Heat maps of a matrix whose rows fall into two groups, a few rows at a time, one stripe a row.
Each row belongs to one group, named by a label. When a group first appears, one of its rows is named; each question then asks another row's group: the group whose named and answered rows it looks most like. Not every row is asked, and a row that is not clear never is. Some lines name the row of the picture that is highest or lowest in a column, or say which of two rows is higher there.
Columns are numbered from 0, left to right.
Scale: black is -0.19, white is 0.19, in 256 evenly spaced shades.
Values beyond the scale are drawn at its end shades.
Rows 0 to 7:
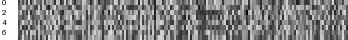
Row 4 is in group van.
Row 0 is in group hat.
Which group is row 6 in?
van
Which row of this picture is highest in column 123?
3
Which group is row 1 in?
van
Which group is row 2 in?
hat
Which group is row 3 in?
hat
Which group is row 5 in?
hat
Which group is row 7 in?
van
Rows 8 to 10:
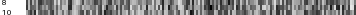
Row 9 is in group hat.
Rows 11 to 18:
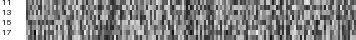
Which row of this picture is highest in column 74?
16
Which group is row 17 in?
hat
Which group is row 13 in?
van
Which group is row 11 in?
van
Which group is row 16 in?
hat
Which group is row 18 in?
hat
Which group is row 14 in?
van
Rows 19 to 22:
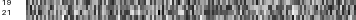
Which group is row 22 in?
van
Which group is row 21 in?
hat
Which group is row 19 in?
van
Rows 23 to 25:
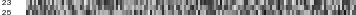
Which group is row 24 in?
hat
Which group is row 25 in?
van
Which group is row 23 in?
hat
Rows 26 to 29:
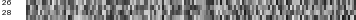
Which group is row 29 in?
hat
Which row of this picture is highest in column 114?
28
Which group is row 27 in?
van
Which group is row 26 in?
hat
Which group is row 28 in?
van
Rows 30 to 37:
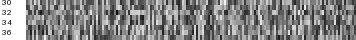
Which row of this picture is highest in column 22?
32
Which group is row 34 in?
van
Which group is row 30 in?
van
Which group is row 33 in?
van
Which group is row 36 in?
hat
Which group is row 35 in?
hat
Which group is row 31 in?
van
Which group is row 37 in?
hat
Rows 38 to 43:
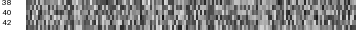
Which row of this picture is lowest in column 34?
42
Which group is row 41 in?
hat
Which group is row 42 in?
van
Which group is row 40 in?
hat
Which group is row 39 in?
van
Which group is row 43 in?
van
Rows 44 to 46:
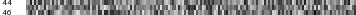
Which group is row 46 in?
hat
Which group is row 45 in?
van
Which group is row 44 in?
hat
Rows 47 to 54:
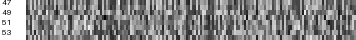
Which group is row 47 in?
van
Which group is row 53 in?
hat
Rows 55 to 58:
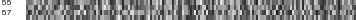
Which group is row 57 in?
hat
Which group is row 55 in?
van
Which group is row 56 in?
van
